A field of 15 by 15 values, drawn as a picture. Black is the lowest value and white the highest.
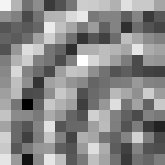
No overall slope runs across the table. No single row or column stands out from its neighbours. Rings spread out from the bottom right.
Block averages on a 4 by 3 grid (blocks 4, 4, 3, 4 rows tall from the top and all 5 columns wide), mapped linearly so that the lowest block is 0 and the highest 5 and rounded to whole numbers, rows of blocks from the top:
343 / 453 / 345 / 440
